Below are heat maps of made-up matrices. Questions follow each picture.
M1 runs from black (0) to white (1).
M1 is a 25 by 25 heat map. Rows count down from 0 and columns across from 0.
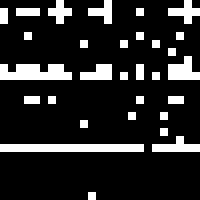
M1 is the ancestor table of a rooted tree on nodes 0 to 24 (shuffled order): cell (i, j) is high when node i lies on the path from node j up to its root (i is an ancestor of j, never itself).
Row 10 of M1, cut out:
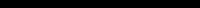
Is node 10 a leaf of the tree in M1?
yes
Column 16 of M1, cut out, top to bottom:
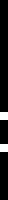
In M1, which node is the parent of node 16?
14
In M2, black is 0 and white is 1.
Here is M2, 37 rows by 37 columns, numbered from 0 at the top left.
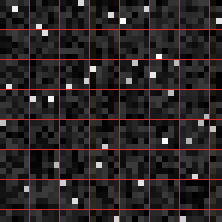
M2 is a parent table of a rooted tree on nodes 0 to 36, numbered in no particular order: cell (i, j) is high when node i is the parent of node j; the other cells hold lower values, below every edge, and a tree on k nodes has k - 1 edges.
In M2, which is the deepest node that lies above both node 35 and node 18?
13
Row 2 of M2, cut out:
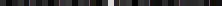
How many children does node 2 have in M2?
1
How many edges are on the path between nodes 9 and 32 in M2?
6
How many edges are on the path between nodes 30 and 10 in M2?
1
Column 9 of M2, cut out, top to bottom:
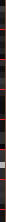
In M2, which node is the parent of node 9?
27
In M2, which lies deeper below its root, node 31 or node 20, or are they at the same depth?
node 31
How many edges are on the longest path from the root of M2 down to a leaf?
7
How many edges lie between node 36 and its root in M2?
1
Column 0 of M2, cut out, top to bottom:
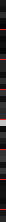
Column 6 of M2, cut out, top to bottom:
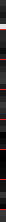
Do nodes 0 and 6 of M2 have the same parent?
no
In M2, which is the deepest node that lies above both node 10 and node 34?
36
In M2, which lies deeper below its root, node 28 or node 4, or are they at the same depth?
node 28
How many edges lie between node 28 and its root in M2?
7
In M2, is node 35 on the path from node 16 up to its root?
no
